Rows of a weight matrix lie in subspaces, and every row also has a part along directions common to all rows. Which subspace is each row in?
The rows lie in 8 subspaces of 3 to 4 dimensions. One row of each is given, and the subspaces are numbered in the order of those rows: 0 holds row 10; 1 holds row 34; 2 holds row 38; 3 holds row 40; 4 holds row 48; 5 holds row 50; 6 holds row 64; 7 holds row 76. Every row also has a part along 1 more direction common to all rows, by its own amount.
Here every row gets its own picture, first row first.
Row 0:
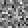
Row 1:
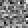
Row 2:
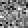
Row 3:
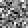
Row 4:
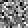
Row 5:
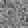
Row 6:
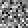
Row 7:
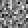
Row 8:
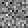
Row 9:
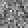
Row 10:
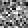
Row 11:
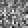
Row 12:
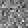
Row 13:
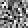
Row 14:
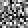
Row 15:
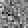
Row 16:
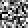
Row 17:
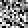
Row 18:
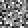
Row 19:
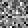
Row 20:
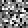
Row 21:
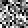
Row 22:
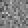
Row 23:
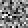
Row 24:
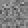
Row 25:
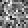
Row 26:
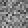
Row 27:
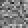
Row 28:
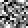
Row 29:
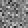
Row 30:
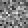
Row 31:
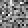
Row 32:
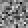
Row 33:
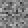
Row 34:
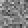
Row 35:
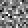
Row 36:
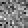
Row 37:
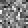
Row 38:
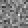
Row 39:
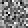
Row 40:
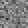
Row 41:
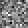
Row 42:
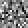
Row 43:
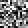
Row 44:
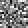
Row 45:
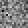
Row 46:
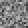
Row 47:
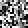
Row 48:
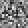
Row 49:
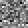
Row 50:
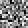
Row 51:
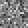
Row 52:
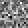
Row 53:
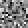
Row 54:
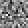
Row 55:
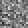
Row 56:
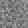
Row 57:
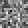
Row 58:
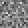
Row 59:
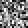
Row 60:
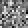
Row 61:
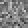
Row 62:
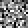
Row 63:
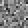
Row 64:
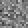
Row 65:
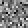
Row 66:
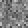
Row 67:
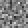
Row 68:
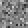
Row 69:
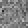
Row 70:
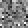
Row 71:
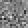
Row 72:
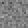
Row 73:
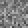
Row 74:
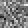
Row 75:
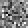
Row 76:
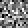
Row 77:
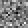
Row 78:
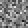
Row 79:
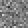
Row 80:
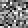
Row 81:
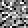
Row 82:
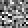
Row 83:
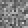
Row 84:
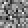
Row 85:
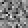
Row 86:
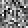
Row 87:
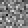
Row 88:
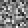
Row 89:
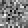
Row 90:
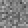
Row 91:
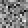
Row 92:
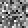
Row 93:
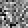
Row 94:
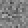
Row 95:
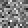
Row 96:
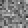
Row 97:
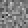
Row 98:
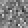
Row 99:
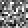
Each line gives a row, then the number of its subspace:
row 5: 3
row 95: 2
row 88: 2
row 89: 4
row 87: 7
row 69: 7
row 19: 5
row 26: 7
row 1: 1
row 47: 5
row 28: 3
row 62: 7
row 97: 3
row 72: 0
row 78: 6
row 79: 2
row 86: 4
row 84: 3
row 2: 0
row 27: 1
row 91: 6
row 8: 0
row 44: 0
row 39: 4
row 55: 6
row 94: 4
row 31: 2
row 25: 3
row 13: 0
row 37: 2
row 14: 6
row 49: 2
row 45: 7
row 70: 3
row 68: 1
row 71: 5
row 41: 1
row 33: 5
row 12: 7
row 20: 4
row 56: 7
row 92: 6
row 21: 6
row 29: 2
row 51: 4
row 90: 2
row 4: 5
